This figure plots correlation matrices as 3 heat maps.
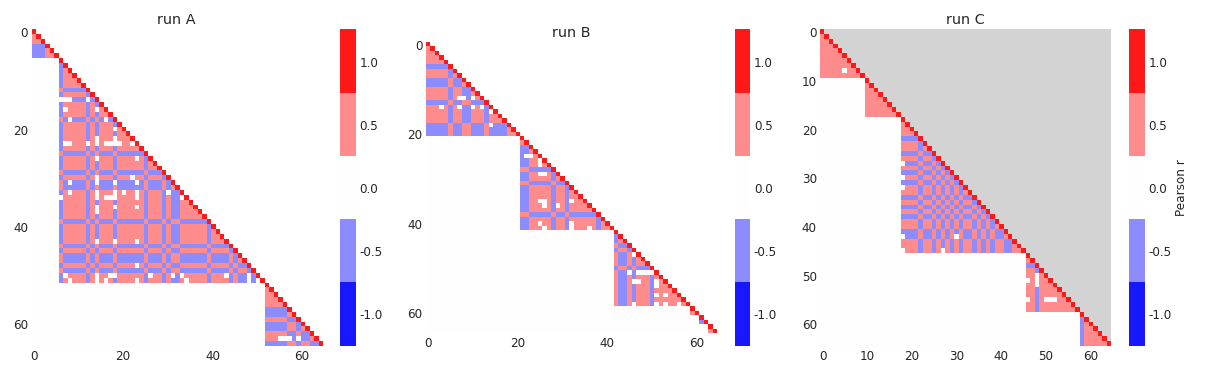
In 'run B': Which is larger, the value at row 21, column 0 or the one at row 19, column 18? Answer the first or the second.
the second
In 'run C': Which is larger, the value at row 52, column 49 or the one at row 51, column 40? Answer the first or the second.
the first
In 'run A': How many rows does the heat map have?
65
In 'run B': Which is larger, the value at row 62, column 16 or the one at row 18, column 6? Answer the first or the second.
the first
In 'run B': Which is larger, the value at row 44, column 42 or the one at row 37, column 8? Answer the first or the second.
the second
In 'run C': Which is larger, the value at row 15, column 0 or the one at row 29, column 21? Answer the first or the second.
the first
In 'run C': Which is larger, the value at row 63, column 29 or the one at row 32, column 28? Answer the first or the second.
the second
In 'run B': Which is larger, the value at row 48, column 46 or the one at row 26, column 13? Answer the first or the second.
the second
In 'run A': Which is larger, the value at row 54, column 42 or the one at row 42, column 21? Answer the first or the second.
the second
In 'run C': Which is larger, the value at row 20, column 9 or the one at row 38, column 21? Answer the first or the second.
the first
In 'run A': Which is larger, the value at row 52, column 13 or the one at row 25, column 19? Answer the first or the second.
the first
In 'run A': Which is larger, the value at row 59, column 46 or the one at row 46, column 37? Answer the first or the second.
the first
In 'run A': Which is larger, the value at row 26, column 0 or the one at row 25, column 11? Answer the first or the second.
the first
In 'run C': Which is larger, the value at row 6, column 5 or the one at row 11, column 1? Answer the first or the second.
the first
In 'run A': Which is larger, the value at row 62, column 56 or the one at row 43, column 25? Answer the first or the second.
the first
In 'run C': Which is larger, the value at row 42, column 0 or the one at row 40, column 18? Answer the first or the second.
the second
